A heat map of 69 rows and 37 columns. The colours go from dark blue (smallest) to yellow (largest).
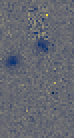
There are no regular stripes. There is no overall slope. Two dips sink into the field. Values change most from cell to cell in the top middle. The halves do not mirror each other. In the top middle lies a patch that is rougher than the rest.
